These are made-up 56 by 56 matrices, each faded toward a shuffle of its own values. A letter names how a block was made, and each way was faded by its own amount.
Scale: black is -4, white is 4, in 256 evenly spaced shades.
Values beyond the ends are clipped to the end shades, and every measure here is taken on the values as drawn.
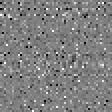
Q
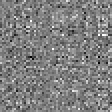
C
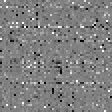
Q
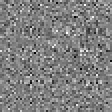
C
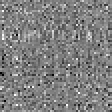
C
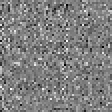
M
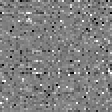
Q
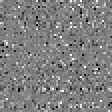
Q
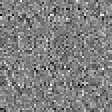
M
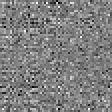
M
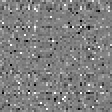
Q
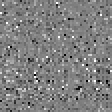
Q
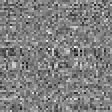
C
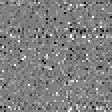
Q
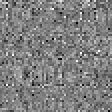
C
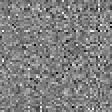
C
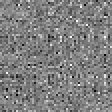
M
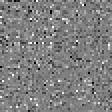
Q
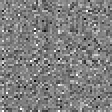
M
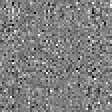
M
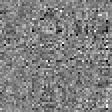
C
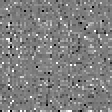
Q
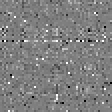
Q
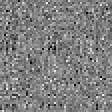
C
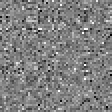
M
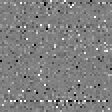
Q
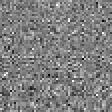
C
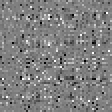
Q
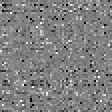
Q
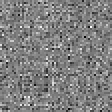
C
